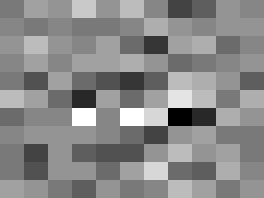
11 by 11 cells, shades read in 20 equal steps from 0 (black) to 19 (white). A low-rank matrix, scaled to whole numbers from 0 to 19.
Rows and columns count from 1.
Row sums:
115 113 113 118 97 122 119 107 101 111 115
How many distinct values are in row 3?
7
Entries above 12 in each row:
2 1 2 1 2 4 4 0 1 2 1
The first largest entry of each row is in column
4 7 2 6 8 8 4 9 8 7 8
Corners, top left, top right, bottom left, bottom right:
9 10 12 11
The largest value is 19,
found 2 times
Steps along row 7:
up same up down up down down up up down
